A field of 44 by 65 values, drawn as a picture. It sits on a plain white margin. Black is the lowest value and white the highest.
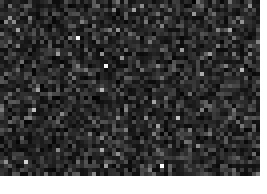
There is no overall slope. The values are skewed, with a long tail toward high values. The halves do not mirror each other. There is no seam. On average the colour sits 20% of the way up the scale. The texture is fine-grained noise. No row or column stands out. There are no regular stripes.
